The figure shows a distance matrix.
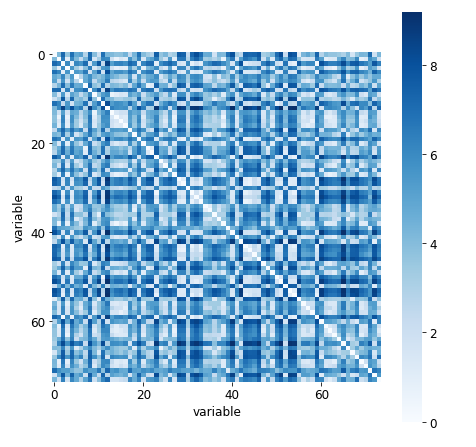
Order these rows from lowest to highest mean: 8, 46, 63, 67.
63, 67, 8, 46
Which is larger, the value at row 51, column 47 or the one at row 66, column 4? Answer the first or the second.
the first
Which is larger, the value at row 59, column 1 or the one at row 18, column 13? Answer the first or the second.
the first
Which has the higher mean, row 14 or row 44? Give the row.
44
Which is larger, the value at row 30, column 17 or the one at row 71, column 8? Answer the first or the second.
the second
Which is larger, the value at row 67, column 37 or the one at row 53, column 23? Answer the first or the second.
the first
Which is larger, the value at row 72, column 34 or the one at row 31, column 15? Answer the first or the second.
the second
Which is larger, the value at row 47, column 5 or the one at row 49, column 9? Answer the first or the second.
the first
